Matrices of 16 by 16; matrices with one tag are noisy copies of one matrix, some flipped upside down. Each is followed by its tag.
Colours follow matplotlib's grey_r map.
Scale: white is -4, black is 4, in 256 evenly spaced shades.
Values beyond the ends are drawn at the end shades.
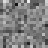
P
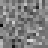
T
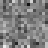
P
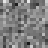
P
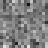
P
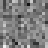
P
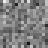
P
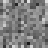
P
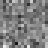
P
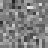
T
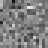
T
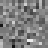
T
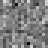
P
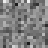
P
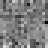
P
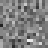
T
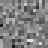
T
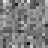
P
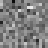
T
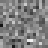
T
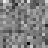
P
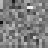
T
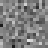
T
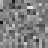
T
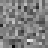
T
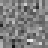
T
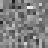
T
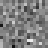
T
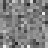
P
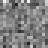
P
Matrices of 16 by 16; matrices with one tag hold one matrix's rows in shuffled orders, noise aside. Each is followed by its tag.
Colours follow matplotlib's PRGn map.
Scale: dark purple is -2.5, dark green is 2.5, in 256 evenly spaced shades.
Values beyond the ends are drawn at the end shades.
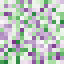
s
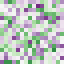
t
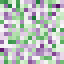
s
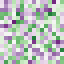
s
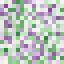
s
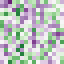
s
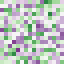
t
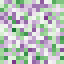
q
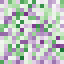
s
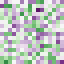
t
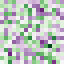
t
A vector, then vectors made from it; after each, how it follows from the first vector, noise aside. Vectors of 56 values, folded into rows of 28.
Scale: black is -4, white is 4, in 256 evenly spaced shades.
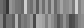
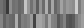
copied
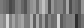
reversed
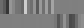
partly zeroed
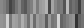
reversed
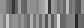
reversed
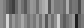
reversed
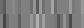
partly zeroed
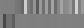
partly zeroed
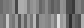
wrapped around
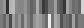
wrapped around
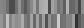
reversed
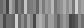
copied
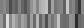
reversed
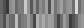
copied
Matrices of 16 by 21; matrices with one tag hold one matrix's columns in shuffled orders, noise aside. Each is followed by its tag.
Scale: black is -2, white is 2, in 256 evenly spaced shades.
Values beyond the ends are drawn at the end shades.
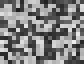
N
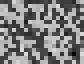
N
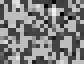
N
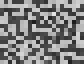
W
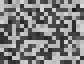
W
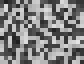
N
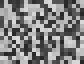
N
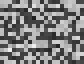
W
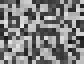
N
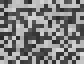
W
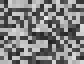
W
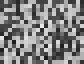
N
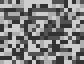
W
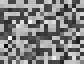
W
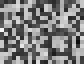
N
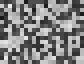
N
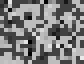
N
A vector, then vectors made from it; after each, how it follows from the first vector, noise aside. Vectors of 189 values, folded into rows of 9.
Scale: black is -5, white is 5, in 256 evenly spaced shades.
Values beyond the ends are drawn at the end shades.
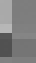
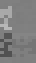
partly zeroed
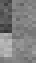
negated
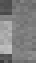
wrapped around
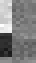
scaled up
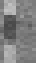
wrapped around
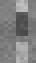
wrapped around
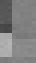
negated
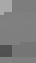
partly zeroed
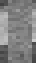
wrapped around
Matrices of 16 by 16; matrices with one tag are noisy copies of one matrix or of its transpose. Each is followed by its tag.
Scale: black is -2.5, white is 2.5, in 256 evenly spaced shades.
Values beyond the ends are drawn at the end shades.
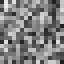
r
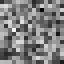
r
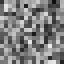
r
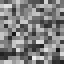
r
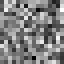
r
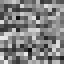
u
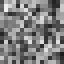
r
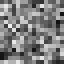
r
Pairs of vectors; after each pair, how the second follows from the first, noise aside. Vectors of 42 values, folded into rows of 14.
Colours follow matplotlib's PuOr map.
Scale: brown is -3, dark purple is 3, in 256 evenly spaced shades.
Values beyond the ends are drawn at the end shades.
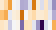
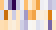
wrapped around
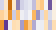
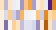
reversed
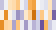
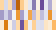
shuffled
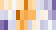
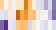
copied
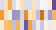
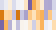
wrapped around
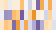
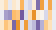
copied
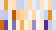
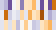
reversed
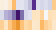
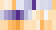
copied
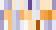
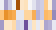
reversed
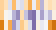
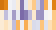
reversed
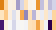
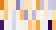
copied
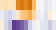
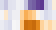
reversed
